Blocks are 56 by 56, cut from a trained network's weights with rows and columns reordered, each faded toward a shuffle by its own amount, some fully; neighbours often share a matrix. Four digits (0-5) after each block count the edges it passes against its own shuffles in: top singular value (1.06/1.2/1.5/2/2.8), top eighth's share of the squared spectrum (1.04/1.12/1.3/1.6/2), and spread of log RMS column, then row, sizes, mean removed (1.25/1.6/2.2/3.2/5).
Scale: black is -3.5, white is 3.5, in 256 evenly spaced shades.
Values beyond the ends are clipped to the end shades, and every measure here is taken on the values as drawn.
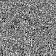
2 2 1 1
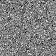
0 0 0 0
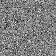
1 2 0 1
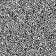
0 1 0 0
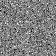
0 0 0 0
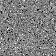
0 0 0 0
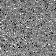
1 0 0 0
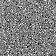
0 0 0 0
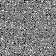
1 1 0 0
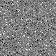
0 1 0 0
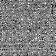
2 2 2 0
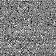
1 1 1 0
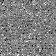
1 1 1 0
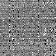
3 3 3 1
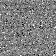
0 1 0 0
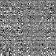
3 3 3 1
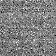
2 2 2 0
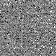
1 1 1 0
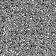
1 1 0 0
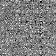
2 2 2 0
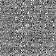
2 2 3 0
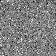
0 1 0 0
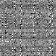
2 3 3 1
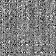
3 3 0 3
